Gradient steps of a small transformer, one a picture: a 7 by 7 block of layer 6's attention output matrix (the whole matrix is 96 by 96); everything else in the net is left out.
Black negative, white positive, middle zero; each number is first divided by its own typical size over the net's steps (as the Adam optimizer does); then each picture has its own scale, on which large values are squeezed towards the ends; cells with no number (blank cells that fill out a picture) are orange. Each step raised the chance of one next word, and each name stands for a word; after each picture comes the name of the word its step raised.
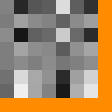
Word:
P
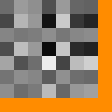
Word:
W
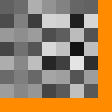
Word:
W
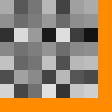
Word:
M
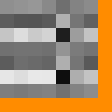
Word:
M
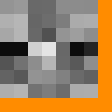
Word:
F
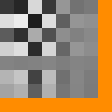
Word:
P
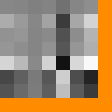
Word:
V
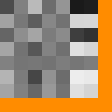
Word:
P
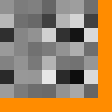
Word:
M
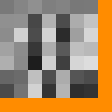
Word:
V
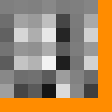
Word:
V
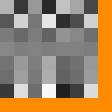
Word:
P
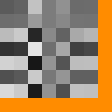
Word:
W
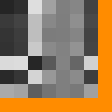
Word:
W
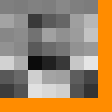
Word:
V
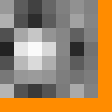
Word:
F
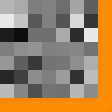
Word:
M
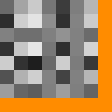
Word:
W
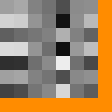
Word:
W
